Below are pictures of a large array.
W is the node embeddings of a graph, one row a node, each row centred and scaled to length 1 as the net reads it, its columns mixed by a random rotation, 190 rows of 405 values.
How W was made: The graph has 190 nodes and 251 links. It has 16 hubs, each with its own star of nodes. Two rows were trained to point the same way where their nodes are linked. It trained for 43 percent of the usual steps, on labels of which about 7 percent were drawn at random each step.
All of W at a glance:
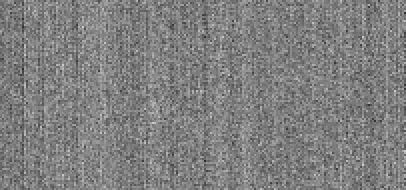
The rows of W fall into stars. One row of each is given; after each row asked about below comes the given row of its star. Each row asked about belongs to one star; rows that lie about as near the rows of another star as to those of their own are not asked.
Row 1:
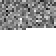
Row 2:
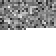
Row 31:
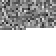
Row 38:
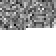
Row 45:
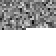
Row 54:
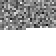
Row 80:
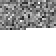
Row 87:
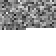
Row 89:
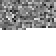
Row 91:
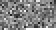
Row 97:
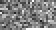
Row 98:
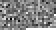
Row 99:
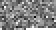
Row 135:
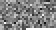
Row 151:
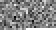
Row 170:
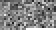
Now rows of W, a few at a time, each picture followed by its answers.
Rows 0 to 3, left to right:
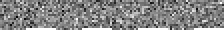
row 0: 45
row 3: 87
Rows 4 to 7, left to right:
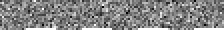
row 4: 31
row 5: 31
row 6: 97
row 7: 98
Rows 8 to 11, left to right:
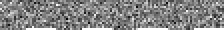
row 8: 99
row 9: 45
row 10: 1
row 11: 98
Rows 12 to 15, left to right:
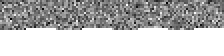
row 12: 2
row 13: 135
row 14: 1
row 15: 98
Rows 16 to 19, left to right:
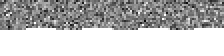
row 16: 97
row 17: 31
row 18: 98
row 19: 1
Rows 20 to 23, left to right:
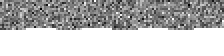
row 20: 151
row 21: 80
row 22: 38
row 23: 98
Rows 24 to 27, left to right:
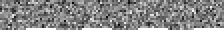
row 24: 89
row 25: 38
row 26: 38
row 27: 151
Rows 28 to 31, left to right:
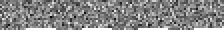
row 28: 38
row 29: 38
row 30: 80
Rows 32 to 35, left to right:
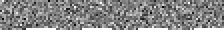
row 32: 45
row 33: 170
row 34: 98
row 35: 54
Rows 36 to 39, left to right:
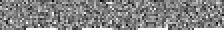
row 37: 135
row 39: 2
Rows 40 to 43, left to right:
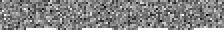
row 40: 45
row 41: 87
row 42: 31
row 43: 31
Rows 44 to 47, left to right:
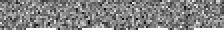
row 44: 98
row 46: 45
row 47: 91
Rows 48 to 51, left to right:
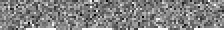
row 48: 170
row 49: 31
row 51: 170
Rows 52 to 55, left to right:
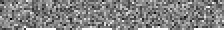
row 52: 2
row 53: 89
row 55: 135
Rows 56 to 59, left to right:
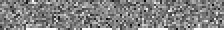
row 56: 89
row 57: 99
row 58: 170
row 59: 1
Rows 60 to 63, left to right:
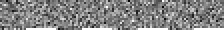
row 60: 98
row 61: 45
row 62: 89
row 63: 151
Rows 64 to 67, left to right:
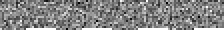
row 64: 135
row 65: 97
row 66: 80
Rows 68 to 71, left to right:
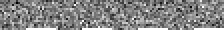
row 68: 38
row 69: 45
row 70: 1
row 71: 97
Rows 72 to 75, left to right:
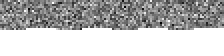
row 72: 87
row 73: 135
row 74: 98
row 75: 80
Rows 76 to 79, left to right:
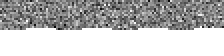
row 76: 99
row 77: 151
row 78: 80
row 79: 99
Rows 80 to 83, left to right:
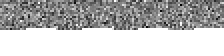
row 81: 45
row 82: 45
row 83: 38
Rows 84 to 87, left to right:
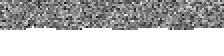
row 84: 99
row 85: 2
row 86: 80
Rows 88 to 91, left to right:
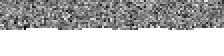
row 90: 91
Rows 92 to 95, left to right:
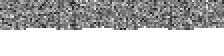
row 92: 89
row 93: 91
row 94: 99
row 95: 91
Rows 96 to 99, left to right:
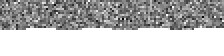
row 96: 87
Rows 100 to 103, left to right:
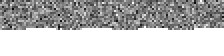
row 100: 89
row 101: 87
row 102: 99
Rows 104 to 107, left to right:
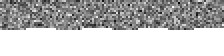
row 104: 1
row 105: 80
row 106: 99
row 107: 2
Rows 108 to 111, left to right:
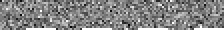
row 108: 135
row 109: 2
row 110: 170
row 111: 99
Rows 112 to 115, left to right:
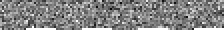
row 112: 99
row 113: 80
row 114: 80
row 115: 45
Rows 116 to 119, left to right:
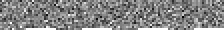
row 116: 151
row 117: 80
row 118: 54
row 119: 54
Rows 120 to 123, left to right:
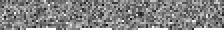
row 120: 151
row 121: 151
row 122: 54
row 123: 99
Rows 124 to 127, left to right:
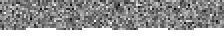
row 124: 38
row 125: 170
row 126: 91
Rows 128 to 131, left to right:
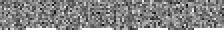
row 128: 91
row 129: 54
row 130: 91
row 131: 2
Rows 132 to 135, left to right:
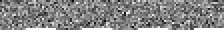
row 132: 31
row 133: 80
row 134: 54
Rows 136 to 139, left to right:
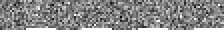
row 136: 91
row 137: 31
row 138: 151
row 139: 98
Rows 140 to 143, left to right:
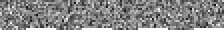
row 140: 135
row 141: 89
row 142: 89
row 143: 80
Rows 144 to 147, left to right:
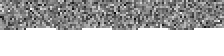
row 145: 38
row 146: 38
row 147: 135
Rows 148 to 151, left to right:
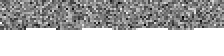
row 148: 98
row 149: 91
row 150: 87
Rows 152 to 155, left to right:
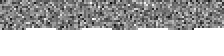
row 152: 45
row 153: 31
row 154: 38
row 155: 45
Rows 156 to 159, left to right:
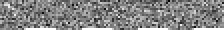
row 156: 54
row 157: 135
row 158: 1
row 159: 31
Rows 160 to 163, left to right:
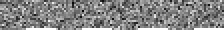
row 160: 135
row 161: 135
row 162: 54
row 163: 170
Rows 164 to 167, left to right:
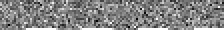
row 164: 170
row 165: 97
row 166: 45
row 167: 170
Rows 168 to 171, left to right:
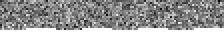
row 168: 31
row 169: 99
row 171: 38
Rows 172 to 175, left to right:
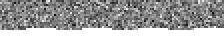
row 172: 99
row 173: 170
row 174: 97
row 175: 91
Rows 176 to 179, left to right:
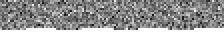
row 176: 1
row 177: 87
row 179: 45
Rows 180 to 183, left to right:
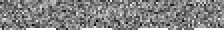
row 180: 87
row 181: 97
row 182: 135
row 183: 170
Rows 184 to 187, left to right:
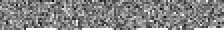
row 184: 135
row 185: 135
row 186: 1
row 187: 91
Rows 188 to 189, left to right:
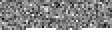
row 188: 99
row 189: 97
